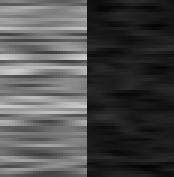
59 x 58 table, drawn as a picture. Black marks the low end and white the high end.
It is made of 1 by 2 panels. Panel 1,1: middling, streaked across, strong in contrast. Panel 1,2: very low, streaked across, faint in contrast.
